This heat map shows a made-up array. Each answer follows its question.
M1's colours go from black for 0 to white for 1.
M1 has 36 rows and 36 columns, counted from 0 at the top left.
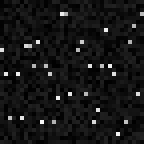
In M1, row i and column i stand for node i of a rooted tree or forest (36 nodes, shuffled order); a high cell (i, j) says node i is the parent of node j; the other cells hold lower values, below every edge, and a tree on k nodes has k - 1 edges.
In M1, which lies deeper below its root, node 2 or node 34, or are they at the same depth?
node 2
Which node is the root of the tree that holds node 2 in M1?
3
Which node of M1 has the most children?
16
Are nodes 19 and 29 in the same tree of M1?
no
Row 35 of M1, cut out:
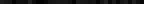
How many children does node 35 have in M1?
0
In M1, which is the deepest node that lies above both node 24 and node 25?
16
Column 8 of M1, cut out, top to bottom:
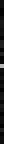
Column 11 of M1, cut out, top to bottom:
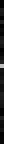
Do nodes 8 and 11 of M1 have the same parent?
yes
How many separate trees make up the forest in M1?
3
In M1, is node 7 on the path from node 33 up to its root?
no
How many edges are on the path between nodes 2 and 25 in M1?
6
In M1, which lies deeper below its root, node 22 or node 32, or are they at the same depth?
the same depth
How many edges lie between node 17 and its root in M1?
2
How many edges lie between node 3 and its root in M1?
0
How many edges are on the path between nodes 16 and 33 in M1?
3
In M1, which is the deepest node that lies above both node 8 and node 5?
16
